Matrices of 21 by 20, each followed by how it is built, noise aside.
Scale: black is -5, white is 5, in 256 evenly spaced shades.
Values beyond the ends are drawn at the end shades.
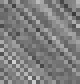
Toeplitz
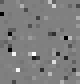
sparse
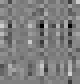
low rank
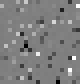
sparse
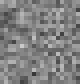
low rank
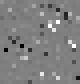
sparse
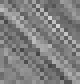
Toeplitz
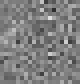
low rank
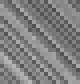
Toeplitz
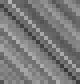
Toeplitz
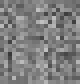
low rank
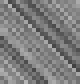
Toeplitz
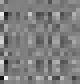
low rank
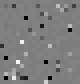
sparse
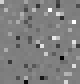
sparse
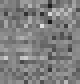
low rank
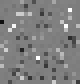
sparse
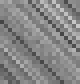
Toeplitz
